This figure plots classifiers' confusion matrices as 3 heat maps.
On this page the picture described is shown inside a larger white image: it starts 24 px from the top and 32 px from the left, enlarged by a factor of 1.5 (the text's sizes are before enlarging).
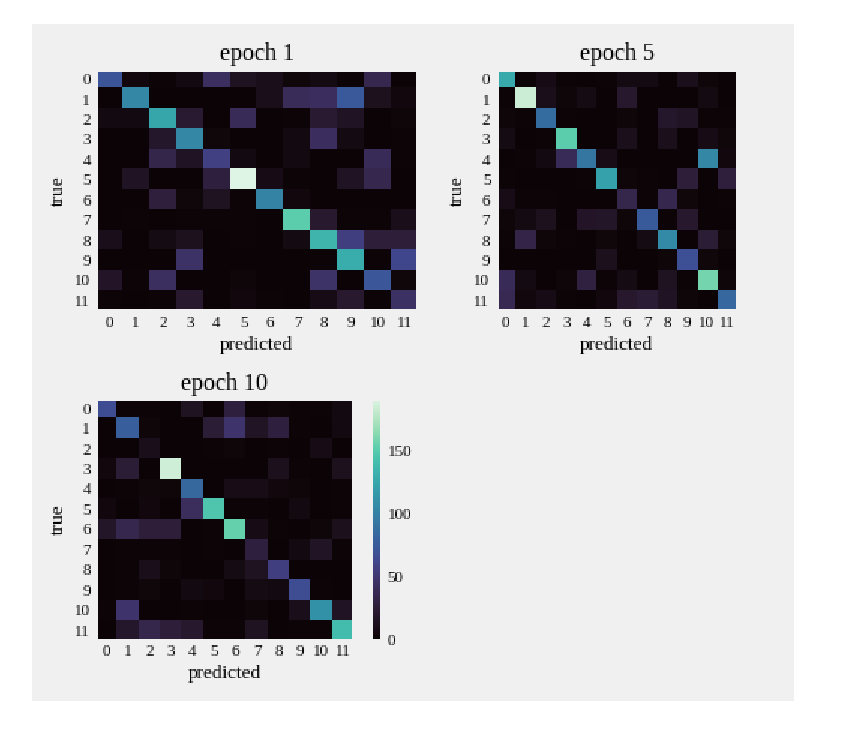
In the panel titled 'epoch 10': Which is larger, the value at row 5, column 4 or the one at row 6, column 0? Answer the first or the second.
the first
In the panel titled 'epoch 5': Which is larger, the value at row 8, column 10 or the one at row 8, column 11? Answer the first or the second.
the first
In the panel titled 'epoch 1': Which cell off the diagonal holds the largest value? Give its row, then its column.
1, 9
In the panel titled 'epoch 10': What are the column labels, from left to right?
0, 1, 2, 3, 4, 5, 6, 7, 8, 9, 10, 11
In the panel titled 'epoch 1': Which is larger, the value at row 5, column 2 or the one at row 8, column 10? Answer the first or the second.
the second
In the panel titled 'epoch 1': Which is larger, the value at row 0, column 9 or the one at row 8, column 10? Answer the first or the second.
the second
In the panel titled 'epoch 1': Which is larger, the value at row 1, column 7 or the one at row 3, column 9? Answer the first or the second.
the first
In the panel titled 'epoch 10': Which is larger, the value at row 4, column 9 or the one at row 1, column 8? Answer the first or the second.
the second
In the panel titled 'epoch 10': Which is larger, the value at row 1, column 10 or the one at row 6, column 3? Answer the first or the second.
the second
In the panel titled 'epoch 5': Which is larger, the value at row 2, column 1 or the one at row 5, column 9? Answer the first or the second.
the second
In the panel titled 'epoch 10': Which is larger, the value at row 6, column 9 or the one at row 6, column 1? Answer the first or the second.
the second
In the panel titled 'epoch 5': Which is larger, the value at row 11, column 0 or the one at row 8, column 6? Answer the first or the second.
the first
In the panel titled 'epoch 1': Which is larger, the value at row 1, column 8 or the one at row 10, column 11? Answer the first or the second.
the first
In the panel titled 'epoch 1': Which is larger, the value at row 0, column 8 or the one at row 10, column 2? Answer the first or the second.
the second
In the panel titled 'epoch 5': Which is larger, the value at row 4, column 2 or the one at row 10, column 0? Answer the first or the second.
the second
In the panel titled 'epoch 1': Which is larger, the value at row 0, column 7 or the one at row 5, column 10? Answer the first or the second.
the second
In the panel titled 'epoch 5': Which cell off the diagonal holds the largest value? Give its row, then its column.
4, 10
